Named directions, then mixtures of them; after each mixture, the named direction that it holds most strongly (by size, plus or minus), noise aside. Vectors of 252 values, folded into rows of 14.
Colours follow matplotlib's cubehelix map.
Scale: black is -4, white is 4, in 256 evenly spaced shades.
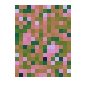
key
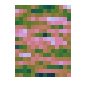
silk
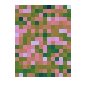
key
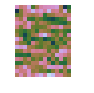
silk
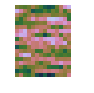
silk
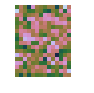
key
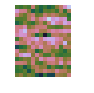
silk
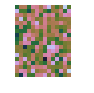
key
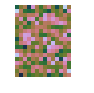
key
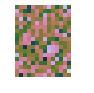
key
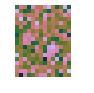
key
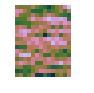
silk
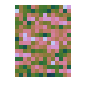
silk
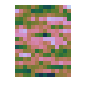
silk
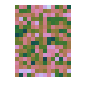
key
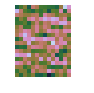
silk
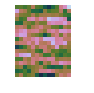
silk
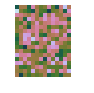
key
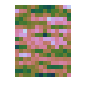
silk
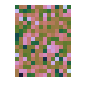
key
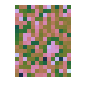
key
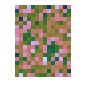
key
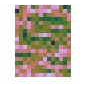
silk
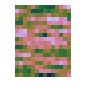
silk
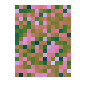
key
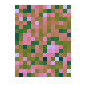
key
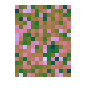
key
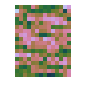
silk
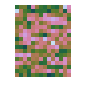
silk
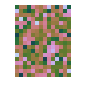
key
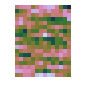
silk
